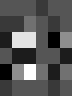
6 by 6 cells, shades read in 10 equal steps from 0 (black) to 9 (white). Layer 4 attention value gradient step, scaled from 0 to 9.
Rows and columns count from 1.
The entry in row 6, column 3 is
3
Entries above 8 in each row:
0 0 0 0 1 0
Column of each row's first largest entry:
1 3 2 1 3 2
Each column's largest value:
3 8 9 4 3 5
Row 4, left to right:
3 1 1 3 3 1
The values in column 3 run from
1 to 9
